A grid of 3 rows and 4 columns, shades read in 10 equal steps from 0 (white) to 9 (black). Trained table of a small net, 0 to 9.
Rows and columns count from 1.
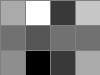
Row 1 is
3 0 7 2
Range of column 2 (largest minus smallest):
9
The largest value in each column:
5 9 7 5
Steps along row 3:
up down down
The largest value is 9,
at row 3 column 2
